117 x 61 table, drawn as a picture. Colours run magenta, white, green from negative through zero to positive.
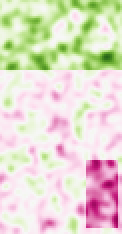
In the bottom right lies a patch that is lower than the rest. The bottom right is the ninth with the lowest average. The values follow a bell shape. A horizontal seam about 30% of the way down splits the table, and the top part is higher.
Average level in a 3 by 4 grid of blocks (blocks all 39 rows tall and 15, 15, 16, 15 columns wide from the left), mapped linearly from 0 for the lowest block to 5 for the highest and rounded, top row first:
5 5 5 5 / 3 2 3 2 / 3 3 2 0
